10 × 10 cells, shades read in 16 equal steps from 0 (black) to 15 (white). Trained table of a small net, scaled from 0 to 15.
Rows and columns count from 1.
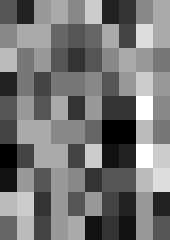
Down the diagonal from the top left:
5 10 9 7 3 6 1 5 9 5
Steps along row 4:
up down up same up down up up down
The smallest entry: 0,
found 3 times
